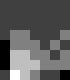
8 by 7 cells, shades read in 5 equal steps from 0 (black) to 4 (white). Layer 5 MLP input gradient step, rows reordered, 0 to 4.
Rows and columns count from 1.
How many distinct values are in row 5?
3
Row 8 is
1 4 3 2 1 1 0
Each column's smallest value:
0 1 1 1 1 1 0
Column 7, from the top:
1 1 1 2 1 2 2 0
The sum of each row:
7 7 7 10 10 13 15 12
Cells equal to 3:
6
